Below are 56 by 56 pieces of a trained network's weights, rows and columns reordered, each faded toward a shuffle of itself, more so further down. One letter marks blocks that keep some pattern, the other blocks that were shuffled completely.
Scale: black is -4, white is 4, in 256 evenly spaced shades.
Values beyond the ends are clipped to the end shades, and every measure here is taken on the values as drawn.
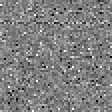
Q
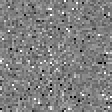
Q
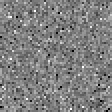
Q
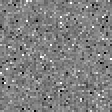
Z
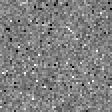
Z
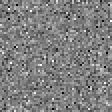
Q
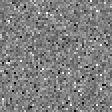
Z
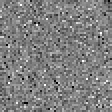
Z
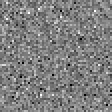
Z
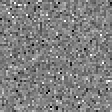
Z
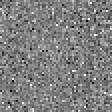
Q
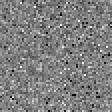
Q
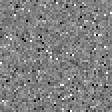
Q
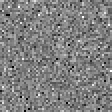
Z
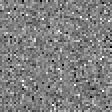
Q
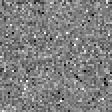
Q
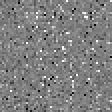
Q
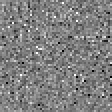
Q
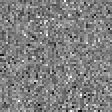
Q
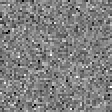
Z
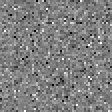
Q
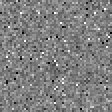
Q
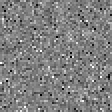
Z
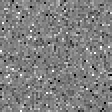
Z
